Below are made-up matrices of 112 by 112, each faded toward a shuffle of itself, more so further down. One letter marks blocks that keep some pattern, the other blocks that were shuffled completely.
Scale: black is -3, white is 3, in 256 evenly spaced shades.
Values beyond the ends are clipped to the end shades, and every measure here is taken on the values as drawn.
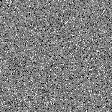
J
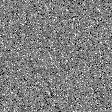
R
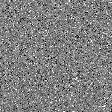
J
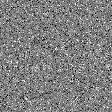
J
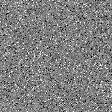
J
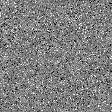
J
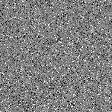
J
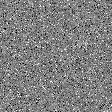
R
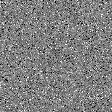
J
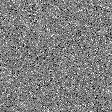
R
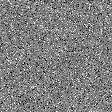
J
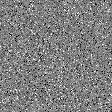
J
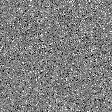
J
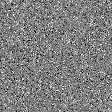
J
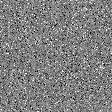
J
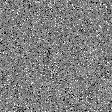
J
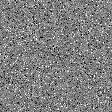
R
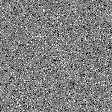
R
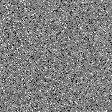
J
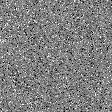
R
